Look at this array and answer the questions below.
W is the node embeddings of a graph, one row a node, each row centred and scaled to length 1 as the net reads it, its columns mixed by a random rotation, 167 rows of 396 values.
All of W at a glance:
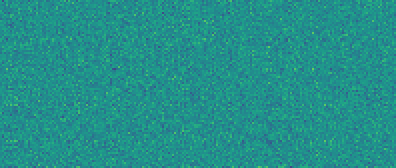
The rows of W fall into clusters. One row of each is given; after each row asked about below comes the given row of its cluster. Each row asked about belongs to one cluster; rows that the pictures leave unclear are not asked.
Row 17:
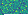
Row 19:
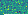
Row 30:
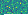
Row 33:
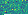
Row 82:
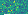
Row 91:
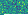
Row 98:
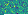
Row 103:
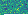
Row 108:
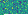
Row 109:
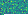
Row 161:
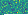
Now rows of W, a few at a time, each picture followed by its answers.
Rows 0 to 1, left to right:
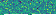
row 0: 108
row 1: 108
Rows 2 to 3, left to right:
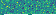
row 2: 30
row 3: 19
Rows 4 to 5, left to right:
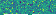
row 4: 108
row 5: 33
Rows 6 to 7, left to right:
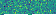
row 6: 19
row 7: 17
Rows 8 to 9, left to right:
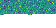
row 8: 19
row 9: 161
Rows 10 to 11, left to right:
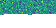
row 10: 108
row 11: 82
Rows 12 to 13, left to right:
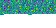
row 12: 19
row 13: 19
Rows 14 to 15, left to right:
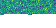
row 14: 30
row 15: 103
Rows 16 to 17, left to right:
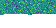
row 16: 91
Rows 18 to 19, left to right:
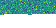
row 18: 161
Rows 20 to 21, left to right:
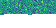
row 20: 30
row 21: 82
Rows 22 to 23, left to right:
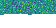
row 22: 91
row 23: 98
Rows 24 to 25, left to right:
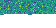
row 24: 19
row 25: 98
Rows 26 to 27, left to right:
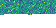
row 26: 82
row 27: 161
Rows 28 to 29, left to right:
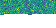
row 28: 103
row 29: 98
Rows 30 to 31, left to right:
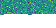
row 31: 98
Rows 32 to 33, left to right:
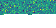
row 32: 98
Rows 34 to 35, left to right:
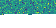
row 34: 161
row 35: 30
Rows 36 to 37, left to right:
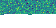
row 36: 103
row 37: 19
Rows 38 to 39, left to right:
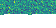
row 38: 82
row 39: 82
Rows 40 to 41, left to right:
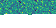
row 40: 108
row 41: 82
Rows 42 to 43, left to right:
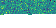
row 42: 161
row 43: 17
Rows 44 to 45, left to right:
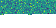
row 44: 161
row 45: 17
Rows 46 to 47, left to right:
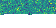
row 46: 103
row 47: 109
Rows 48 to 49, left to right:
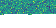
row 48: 161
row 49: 33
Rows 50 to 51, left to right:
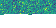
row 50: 91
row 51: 103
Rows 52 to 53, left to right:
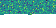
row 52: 19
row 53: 33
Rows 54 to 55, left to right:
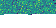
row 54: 91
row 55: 103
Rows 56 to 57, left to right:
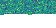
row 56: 103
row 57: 82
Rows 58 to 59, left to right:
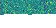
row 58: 98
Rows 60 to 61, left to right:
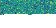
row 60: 161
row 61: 91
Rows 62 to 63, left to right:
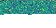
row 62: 108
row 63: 33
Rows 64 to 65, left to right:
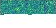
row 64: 103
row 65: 91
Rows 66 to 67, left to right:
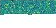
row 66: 98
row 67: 161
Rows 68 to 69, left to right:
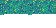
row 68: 33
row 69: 33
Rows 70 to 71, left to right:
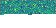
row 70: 33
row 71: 98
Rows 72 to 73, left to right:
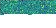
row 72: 17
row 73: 91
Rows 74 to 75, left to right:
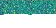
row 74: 98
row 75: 108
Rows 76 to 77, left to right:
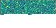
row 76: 30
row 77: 109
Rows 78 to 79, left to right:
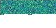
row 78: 161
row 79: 82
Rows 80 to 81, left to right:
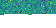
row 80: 103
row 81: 91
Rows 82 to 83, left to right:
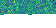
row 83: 103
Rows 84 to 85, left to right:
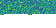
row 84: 19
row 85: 161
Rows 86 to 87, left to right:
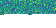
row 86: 161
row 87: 109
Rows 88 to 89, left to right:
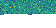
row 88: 98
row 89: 98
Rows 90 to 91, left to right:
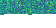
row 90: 30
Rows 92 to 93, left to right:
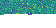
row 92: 109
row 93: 98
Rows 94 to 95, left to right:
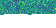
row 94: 91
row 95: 109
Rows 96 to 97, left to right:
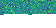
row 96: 98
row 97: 17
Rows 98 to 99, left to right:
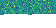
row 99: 17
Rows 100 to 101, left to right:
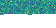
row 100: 109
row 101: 161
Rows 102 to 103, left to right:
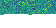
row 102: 91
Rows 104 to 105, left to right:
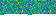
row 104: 17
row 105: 17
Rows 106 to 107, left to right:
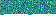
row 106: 19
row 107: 91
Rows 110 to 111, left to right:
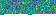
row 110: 91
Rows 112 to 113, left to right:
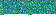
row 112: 91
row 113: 108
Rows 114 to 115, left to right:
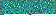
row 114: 98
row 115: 30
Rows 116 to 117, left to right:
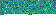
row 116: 98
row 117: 103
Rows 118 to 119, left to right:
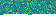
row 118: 109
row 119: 108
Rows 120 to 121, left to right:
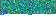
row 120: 82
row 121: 17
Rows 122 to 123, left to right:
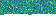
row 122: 30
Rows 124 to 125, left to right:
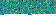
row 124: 17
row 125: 19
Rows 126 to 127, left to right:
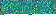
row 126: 17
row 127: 19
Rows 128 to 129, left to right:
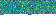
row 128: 91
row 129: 19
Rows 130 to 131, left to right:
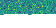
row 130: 19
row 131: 98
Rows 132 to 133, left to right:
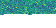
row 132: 30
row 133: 109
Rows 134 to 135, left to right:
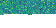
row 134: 108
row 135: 161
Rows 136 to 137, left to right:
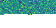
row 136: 108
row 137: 161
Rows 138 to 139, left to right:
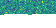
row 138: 161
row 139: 82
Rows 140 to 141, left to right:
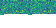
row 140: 17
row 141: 17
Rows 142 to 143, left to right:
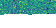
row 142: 91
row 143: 17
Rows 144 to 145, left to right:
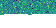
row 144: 91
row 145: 19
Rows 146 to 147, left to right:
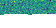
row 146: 33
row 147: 17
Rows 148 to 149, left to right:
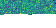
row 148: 91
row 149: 103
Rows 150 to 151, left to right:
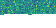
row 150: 82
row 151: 19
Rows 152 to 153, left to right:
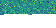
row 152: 98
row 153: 108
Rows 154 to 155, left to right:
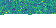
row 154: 161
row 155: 82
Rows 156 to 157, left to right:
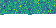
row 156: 19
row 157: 17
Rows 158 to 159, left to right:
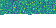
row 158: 91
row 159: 108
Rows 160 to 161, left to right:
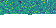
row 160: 108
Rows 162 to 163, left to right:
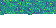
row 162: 17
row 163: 109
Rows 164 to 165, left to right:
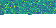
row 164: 98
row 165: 109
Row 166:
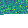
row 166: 19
